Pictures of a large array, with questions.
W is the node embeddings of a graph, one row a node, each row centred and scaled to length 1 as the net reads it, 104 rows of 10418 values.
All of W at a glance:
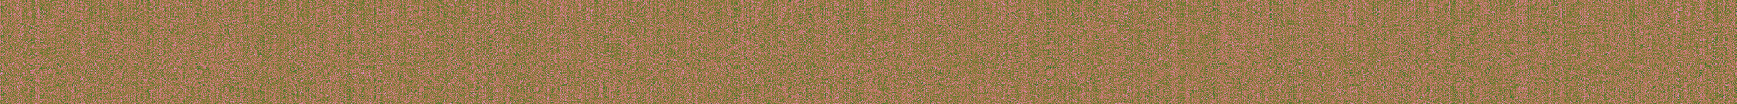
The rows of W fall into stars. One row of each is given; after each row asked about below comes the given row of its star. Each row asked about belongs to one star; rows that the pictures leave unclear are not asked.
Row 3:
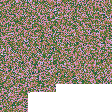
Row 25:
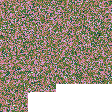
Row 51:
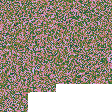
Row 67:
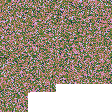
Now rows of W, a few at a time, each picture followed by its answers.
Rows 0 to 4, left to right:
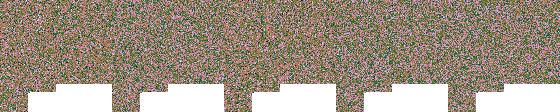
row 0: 3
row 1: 3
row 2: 67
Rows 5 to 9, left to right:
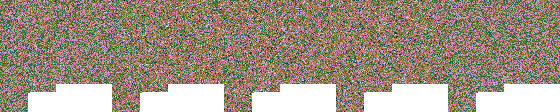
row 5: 67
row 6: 51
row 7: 3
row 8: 67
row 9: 67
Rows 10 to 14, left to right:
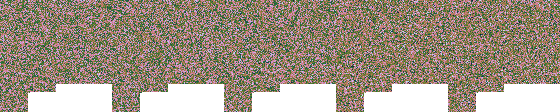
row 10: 67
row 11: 51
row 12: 51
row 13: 67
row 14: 67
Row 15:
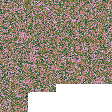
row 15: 51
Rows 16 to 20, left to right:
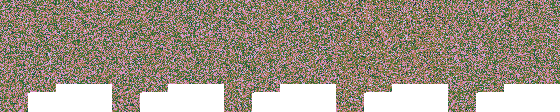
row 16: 67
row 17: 67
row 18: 51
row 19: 67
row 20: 51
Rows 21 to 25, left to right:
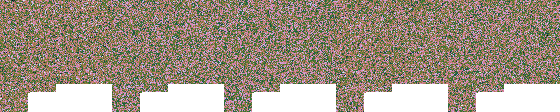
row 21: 51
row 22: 67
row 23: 51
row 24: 3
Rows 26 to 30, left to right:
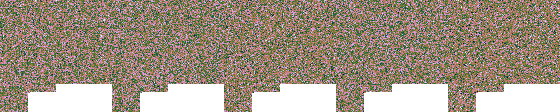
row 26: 25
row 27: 3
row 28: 67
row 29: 25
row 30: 25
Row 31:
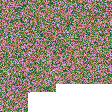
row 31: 67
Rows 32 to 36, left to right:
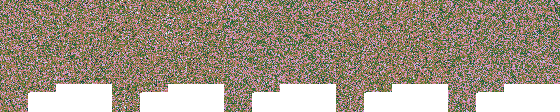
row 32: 67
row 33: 25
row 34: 67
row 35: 51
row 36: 3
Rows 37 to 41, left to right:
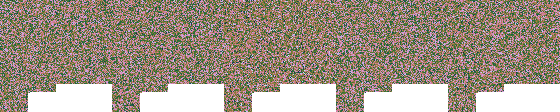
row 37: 51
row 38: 67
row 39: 67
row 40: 3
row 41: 25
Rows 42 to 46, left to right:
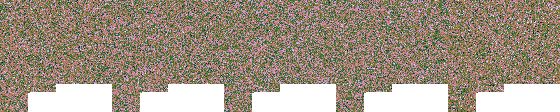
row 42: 67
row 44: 51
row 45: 51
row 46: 25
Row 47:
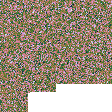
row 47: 51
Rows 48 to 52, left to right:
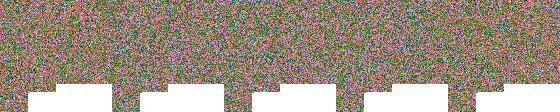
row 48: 51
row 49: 67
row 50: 3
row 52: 67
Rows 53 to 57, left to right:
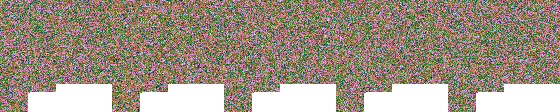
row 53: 3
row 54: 3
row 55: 25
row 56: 51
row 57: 67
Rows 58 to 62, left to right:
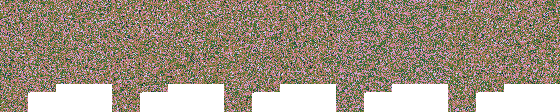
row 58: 3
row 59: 25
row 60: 51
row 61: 67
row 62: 51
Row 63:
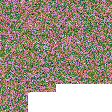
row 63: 25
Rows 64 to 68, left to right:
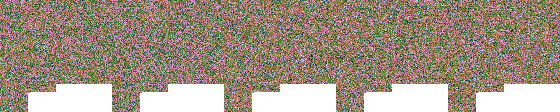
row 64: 25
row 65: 3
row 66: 67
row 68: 67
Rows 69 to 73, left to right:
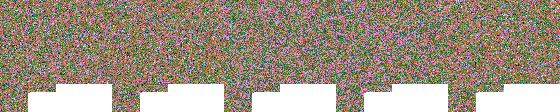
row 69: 51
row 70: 25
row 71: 51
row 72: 25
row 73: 25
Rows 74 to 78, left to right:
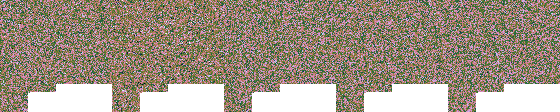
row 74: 3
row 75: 25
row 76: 3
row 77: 51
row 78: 67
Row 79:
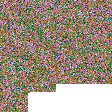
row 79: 67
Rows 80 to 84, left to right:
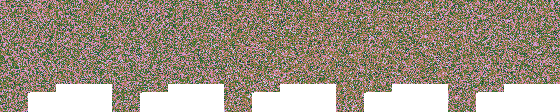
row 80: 3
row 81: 51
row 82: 67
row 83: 67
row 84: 25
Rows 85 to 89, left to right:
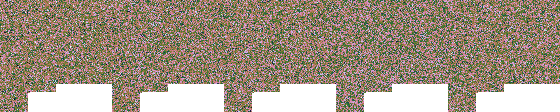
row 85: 25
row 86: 3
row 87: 3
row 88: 67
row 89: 3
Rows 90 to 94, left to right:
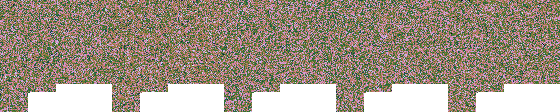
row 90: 3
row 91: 3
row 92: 51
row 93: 67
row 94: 3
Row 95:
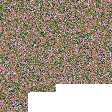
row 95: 67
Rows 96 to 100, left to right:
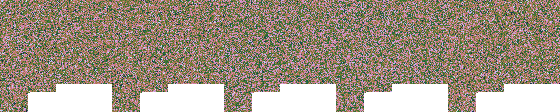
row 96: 3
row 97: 3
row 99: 51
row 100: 3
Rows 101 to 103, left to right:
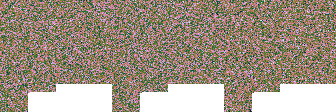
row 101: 25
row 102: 51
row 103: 3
